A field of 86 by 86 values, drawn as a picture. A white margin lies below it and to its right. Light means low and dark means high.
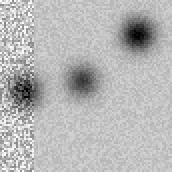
On average the colour sits 30% of the way up the scale. No single row or column stands out from its neighbours. Three bumps rise from the field. The values are skewed, with a long tail toward high values. Neither half mirrors the other. A vertical seam about 20% of the way across splits the table, and the right part is calmer.
